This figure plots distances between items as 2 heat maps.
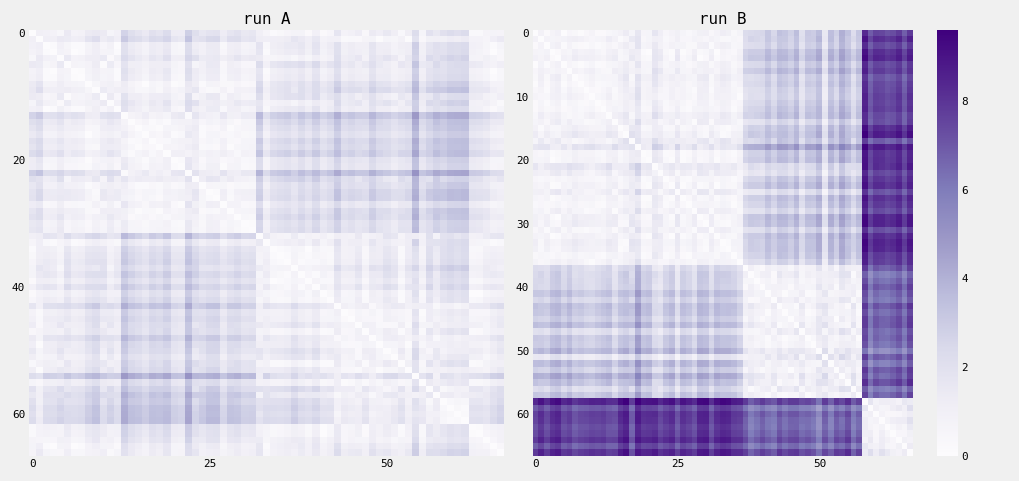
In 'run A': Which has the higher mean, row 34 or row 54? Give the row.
54
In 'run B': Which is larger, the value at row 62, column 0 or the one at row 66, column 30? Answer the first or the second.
the second
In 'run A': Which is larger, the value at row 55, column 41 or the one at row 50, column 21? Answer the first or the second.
the second
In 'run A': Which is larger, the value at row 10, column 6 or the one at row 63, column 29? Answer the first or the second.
the second
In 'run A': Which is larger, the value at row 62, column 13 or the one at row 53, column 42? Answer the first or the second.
the first
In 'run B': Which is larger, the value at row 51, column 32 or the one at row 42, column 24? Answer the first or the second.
the second
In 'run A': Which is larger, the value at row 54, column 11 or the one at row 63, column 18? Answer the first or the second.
the first
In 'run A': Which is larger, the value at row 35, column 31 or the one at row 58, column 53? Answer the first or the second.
the first
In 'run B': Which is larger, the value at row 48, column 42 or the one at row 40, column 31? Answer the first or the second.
the second
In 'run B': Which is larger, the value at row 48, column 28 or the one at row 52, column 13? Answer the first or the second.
the second
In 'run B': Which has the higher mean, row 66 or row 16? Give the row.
66
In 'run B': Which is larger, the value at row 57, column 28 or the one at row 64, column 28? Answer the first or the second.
the second
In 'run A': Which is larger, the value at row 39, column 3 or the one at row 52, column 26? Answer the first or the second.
the second
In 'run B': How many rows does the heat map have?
67
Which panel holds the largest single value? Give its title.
run B
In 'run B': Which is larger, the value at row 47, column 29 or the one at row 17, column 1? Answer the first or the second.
the first
